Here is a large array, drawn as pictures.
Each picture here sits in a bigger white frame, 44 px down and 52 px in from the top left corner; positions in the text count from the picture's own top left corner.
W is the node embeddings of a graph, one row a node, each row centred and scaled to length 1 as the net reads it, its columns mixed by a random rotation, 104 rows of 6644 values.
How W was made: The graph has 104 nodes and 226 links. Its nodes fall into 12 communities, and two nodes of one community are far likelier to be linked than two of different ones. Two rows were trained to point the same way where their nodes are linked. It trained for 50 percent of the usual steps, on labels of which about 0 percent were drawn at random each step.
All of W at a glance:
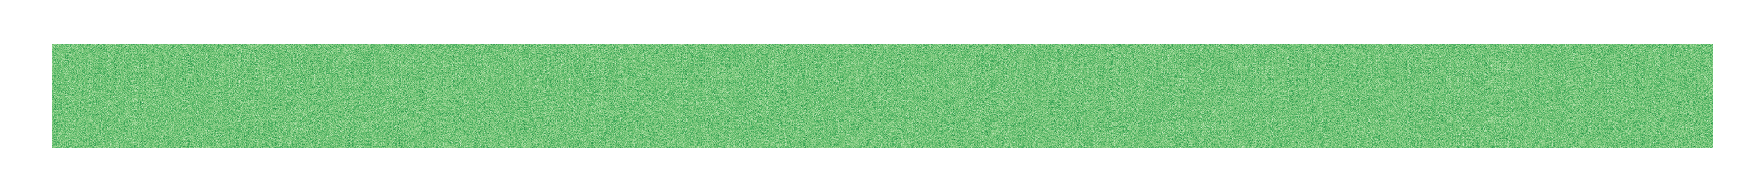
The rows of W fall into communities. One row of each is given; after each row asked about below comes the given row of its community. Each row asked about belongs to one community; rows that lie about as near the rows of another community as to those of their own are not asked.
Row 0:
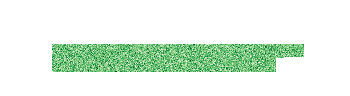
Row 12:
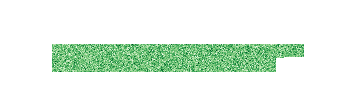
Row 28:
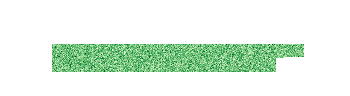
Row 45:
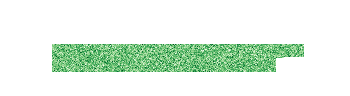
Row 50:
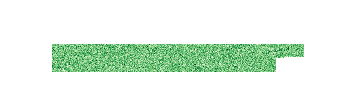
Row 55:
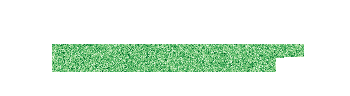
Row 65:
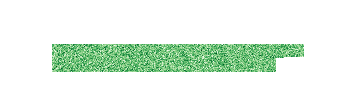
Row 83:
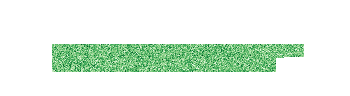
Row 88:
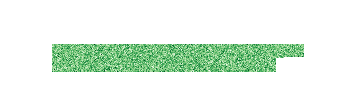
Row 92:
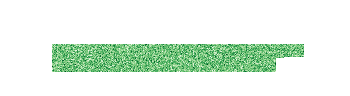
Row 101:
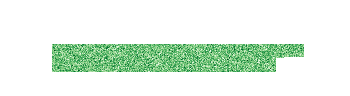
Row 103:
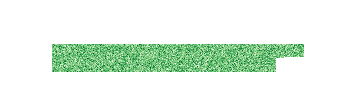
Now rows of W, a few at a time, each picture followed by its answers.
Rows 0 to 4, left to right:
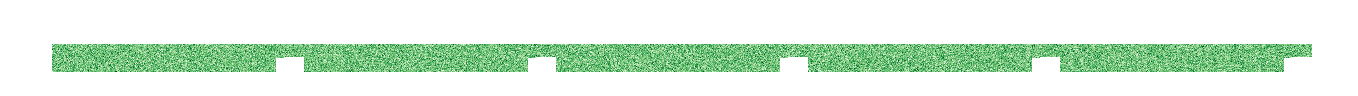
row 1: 88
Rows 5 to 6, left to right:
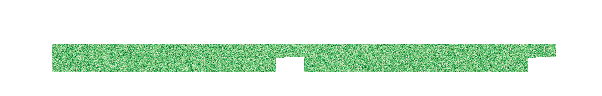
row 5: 83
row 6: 12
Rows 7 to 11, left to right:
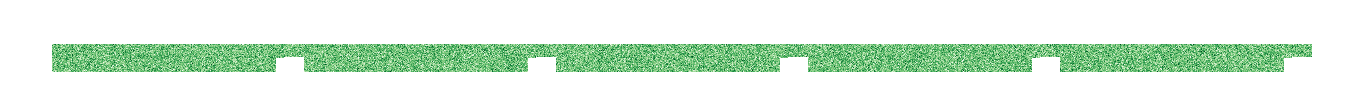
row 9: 88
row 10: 103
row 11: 103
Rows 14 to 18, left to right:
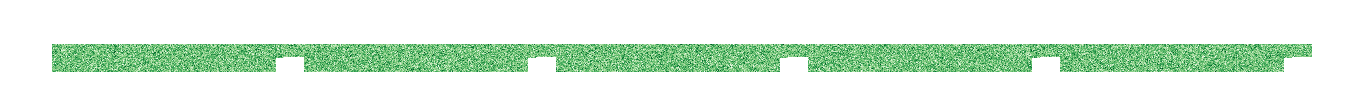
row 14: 101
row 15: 28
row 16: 103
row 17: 50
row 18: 45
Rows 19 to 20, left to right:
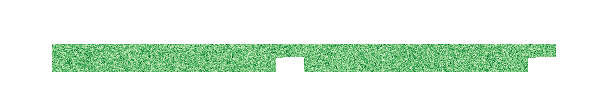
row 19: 28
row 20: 12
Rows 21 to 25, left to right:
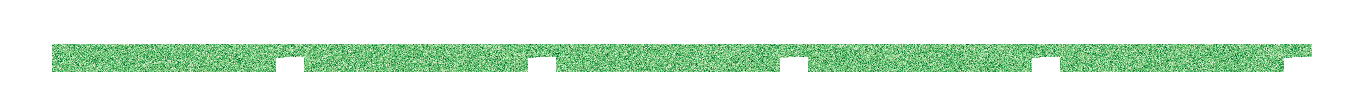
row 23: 55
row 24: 28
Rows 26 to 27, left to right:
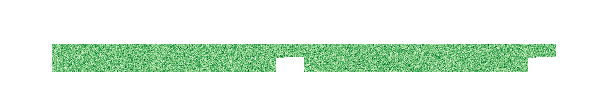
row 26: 88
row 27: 55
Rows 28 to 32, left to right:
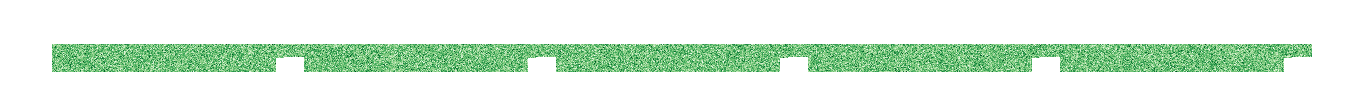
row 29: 28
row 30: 92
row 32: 28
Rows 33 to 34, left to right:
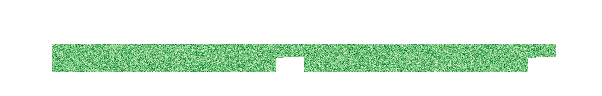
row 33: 45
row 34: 55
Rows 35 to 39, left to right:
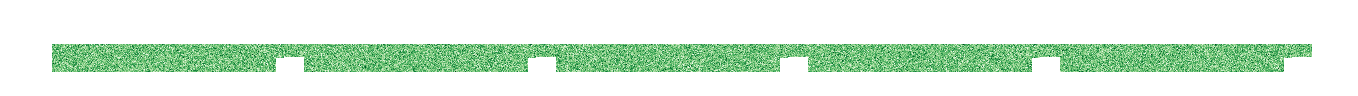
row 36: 12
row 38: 103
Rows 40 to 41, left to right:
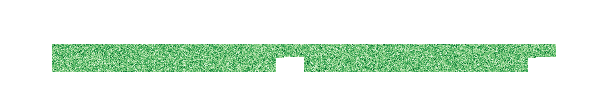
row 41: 12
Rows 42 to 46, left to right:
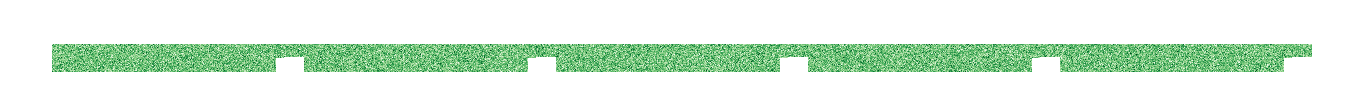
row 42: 50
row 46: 88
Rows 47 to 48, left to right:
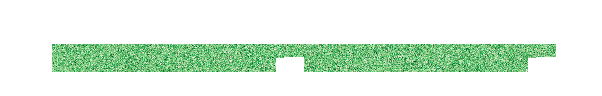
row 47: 55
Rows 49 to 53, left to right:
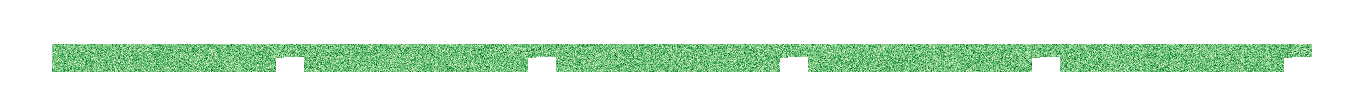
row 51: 55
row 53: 0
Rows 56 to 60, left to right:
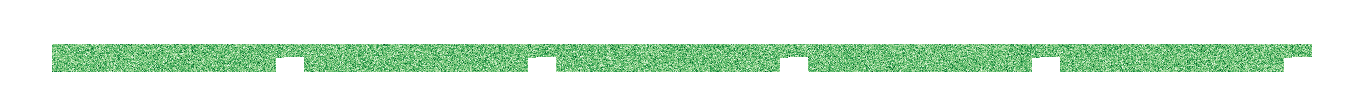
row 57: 12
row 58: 83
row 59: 0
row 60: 103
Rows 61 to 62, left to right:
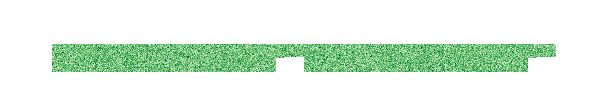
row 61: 55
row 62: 83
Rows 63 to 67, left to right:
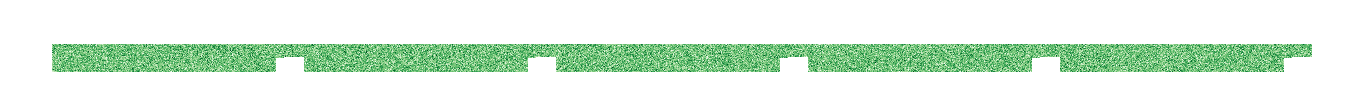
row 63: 83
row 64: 101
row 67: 0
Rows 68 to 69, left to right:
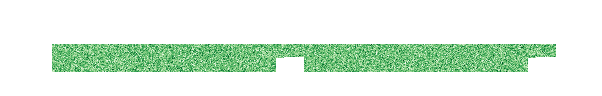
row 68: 83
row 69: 88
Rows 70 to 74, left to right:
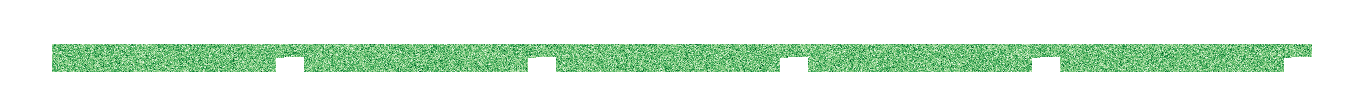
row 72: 12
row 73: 88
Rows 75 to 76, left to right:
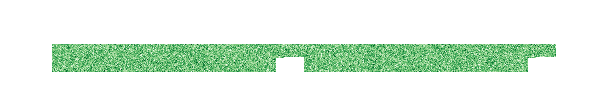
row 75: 28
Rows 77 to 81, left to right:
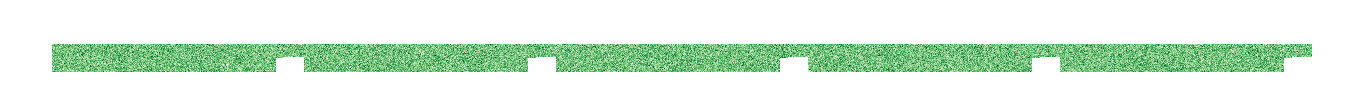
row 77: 103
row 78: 65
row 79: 0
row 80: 83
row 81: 55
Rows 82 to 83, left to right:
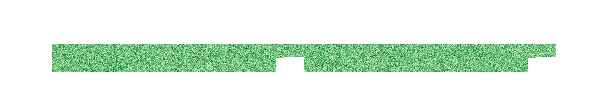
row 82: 65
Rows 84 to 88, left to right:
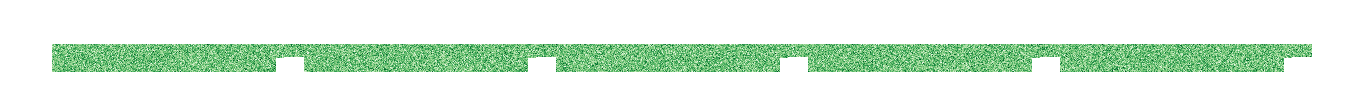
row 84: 103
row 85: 83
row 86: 65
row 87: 65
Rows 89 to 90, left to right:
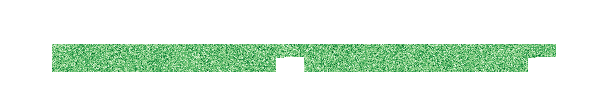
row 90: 88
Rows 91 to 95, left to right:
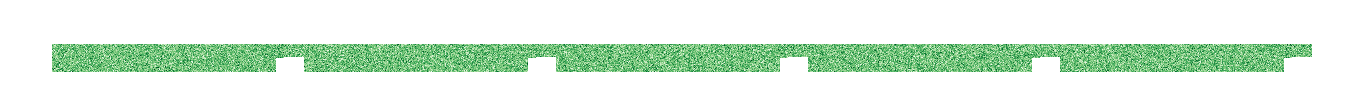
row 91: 0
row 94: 45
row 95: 0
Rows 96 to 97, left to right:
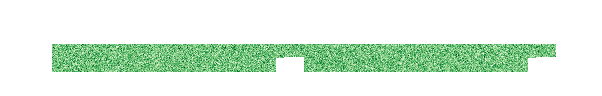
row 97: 28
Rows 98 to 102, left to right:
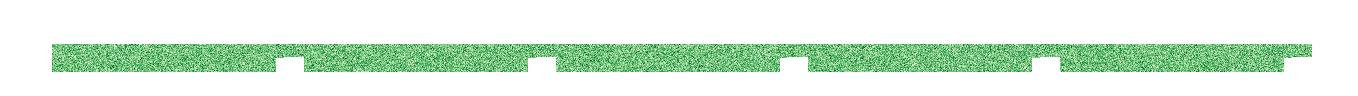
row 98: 12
